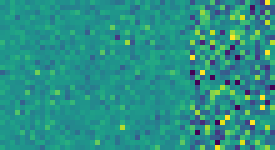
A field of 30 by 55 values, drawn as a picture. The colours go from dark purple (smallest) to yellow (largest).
Slope: none. Seam: vertical, 70% of the way across, the left part calmer. Stripes: none. Histogram: heavy tails on both sides. Grain: fine. Mirror symmetry: none. Odd rows or columns: none.
